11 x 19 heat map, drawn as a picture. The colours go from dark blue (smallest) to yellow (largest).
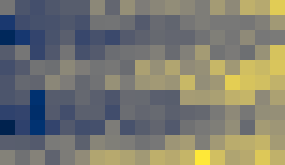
Values rise toward the right. Overall the values sit about 50% of the way up the scale. Stripes running across repeat 2 times from top to bottom. No single row or column stands out from its neighbours.
